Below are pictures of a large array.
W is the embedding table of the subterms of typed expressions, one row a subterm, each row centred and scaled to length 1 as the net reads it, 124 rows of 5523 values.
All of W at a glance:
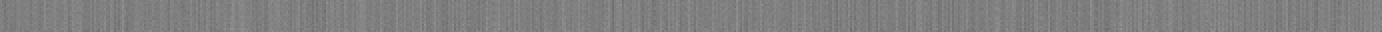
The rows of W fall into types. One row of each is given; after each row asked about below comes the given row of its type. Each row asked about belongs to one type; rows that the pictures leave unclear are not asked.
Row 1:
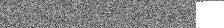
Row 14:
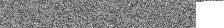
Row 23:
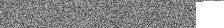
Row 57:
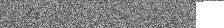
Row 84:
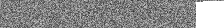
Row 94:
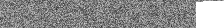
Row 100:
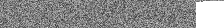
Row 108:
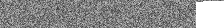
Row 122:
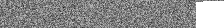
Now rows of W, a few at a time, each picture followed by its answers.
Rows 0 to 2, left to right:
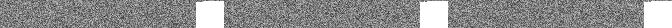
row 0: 23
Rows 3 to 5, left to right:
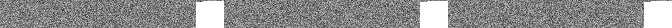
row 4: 14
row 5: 84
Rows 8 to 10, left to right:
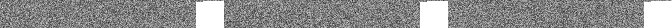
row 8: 84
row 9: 57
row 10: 94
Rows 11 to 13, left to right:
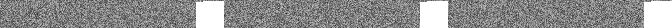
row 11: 57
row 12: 84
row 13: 57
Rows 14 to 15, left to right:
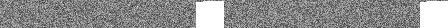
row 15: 23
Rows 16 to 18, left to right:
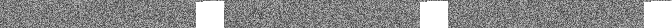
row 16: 100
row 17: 57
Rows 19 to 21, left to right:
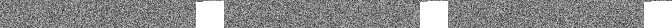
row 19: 84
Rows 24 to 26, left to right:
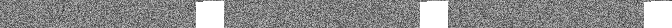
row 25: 84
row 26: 122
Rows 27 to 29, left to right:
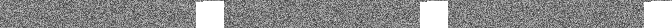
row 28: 1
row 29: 23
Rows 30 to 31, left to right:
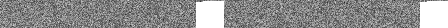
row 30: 84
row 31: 84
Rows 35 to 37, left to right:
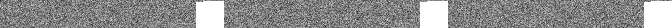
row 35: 1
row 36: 94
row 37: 23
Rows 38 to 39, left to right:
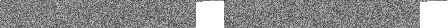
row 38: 100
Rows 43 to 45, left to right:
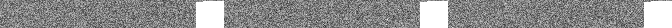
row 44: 94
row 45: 100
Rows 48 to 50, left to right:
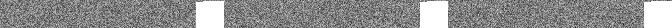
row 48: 108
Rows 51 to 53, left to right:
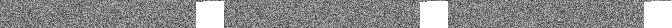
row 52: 122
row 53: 23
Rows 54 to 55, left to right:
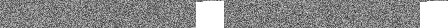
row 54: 84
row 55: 100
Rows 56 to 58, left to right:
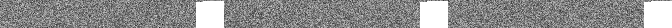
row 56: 23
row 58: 14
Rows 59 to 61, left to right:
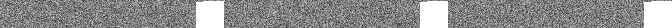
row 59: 94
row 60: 23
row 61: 1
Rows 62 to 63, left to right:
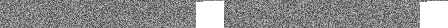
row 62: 84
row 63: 1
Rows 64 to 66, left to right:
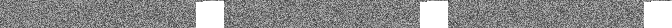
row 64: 100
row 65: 1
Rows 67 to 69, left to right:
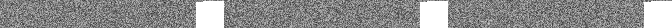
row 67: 23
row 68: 122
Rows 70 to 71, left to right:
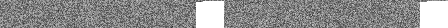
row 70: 108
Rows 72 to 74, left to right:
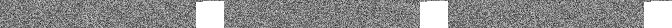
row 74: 57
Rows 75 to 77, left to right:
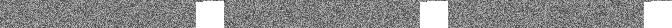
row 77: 108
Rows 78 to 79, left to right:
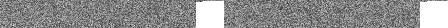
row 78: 84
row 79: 94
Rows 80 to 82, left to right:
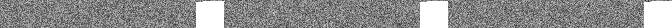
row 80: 100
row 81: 23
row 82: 108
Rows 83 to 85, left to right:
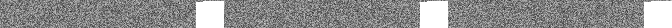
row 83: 108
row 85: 94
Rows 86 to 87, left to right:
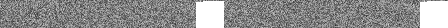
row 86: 57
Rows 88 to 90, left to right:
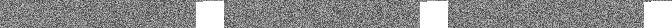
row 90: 1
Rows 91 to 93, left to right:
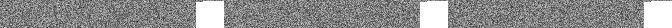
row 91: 57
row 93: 122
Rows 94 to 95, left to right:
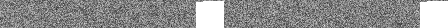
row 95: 23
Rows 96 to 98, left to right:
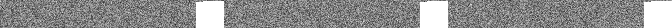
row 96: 122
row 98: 1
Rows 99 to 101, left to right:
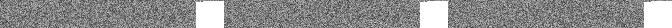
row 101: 100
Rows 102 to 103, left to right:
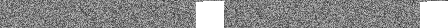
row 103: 122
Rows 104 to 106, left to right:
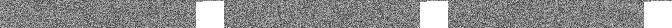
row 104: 94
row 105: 57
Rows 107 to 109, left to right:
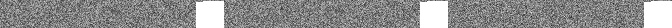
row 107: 108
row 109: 100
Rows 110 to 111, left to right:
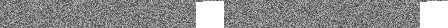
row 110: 1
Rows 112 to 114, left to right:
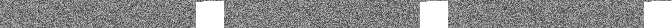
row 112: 14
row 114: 94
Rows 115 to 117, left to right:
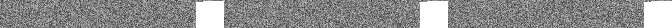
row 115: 57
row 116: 23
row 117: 100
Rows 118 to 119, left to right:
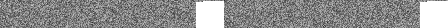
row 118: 122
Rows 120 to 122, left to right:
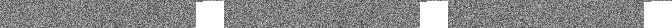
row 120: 84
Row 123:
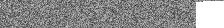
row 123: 122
